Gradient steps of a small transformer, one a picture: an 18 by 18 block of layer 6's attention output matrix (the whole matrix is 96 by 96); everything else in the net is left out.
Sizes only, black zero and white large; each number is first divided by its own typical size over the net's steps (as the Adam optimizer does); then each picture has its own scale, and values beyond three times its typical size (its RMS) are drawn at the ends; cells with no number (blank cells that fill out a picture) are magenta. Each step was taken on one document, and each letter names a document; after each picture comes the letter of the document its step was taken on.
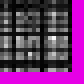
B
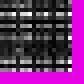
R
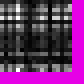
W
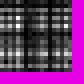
W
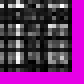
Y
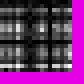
W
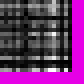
B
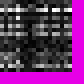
W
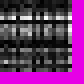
R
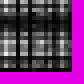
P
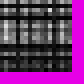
P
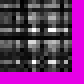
B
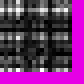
W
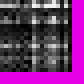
B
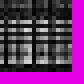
R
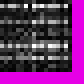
B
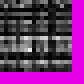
R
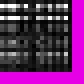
Y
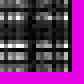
Y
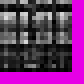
P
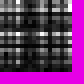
W
